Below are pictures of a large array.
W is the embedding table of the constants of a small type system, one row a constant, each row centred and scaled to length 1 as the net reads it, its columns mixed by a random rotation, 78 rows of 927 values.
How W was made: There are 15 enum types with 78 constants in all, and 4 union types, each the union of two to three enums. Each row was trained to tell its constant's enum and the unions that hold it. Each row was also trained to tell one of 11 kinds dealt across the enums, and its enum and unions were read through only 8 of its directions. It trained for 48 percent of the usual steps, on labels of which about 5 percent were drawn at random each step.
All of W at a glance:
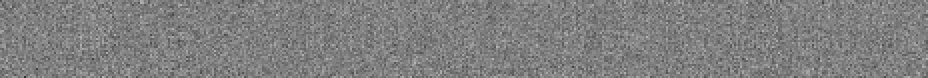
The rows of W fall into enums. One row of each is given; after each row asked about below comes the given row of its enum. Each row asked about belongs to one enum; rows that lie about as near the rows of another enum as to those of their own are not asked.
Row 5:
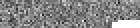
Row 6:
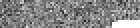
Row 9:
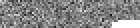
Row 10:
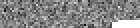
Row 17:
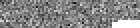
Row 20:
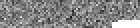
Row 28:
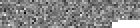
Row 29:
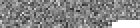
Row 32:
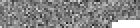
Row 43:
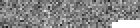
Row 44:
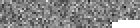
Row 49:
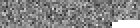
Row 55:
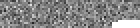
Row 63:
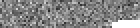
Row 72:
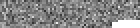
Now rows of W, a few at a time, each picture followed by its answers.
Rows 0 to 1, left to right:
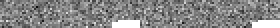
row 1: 9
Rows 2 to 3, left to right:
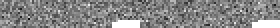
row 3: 17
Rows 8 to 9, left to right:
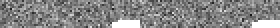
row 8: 44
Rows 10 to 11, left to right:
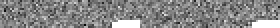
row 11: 29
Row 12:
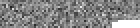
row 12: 9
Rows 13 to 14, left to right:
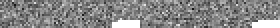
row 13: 5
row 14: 29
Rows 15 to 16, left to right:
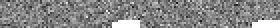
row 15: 72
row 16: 49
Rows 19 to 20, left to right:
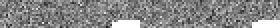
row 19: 17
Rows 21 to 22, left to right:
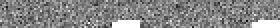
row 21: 49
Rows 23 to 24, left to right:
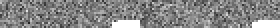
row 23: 17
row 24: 44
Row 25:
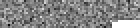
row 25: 5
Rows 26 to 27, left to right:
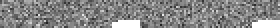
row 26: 29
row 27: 44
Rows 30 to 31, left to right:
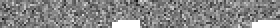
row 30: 28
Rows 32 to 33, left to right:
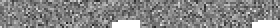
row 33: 72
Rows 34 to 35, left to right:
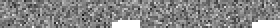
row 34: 5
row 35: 32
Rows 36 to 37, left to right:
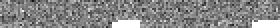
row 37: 17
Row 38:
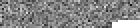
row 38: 32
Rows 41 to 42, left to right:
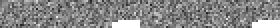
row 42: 32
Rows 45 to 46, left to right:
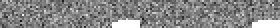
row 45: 44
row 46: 32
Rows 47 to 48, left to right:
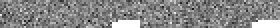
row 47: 44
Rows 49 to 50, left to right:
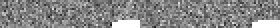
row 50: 72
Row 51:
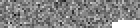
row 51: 20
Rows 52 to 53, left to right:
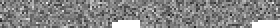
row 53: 9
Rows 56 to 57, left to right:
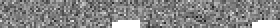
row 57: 72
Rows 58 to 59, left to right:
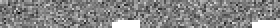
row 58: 63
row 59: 10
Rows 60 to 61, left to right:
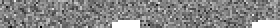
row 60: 10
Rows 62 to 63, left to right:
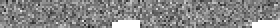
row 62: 72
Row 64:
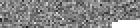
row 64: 43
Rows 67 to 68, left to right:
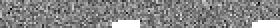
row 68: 5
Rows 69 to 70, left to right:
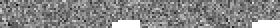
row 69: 5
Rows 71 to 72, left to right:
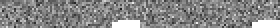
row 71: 9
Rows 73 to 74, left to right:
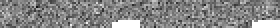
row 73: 9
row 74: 49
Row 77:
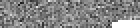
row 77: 32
